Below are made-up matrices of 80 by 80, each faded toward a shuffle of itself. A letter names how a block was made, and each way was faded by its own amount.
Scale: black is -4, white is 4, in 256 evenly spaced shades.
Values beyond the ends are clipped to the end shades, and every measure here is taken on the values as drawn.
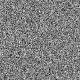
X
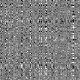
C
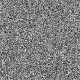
X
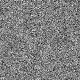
X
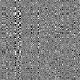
C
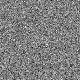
X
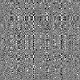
C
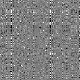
C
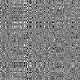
C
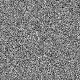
X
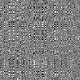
C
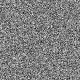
X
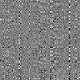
C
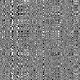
C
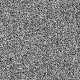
X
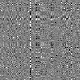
C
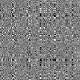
C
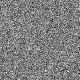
X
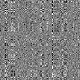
C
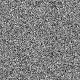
X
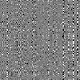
C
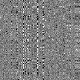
C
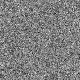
X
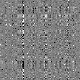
C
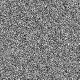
X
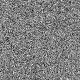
X
